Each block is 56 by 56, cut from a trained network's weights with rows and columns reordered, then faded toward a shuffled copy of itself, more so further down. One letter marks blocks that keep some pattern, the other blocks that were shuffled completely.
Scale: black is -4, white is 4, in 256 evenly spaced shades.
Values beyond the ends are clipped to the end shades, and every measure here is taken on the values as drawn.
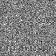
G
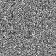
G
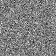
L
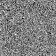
L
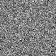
G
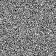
L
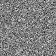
L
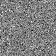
L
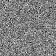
L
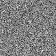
L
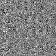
G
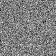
L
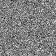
L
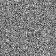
G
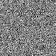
G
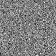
G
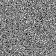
L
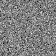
L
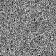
G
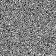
L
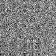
G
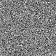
L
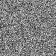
L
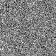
G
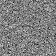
L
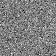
L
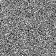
L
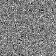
G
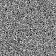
L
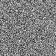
G
